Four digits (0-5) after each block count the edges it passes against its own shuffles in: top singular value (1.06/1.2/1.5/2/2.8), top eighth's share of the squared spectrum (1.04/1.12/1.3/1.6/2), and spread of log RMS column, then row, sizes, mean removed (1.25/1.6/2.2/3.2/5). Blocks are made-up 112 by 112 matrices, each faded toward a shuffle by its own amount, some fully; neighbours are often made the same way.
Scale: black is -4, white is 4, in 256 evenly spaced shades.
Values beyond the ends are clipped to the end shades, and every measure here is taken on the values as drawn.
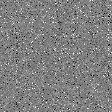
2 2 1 2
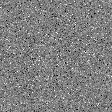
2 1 0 0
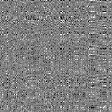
5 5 3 3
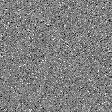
3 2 1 0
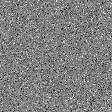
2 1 0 0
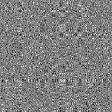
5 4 3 3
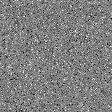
0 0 0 0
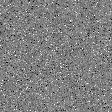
2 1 0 0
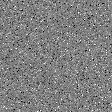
0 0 0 0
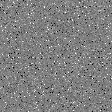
2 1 0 1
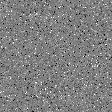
2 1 0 1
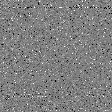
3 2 0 2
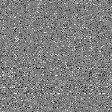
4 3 0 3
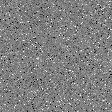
0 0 0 0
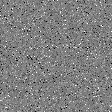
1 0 0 0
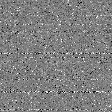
2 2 0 3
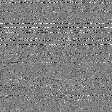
3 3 0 4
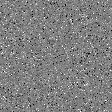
2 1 0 0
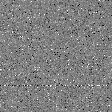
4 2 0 1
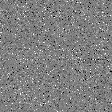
3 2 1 1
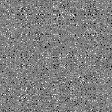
4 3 2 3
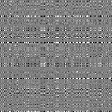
5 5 3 4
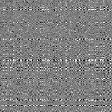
5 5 3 4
